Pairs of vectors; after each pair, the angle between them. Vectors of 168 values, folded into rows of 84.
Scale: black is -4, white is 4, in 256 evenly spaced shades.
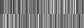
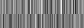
partly opposed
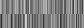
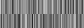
partly aligned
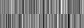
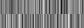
nearly opposite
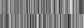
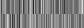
partly opposed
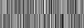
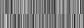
orthogonal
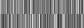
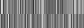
orthogonal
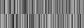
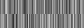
nearly parallel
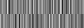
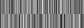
partly aligned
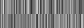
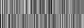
partly aligned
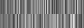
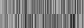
nearly opposite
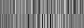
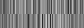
nearly parallel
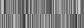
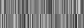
nearly parallel
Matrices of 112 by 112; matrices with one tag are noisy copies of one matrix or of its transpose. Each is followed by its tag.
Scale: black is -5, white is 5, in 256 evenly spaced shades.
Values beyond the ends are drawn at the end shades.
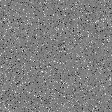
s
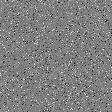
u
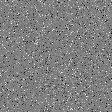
u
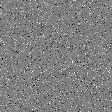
u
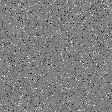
s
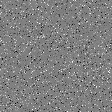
u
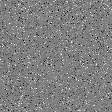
s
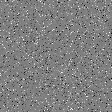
u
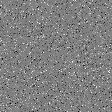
u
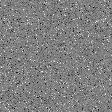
s
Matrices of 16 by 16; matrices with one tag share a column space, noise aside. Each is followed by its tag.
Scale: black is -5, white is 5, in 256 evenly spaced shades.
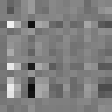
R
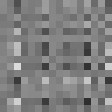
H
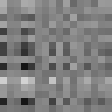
H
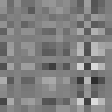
H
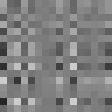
H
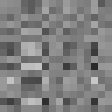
H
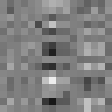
H
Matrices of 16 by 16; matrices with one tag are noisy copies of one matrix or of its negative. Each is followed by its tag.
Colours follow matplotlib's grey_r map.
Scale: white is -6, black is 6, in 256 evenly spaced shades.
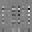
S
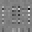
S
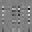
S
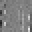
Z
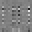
S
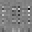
S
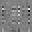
S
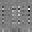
S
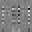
S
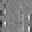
Z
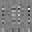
S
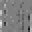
Z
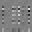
S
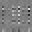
S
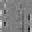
Z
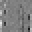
Z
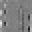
Z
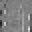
Z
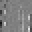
Z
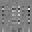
S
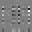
S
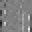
Z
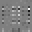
S
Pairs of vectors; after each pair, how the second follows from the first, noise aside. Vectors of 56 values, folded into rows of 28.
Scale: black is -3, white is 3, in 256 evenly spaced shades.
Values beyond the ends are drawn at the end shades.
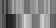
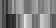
copied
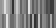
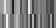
copied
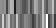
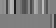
partly zeroed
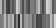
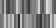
copied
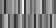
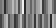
copied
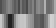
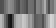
copied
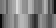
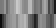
copied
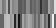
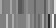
partly zeroed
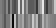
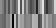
copied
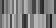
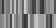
copied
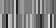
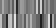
copied
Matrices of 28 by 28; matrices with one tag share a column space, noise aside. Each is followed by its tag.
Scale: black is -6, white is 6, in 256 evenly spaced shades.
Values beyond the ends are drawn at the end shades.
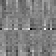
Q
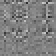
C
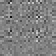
C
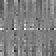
Q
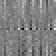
Q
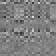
C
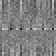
Q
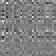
C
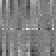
Q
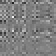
C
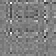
C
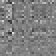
C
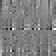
Q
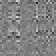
C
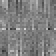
Q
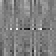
Q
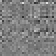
C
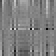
Q
